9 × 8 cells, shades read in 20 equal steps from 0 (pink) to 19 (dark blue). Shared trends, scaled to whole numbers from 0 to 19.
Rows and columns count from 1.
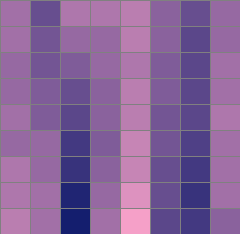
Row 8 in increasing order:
2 6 7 7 8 12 16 18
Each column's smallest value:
5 7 6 6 0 9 12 6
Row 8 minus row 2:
-1 -4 10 0 -3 3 3 -1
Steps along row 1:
up down same down up up down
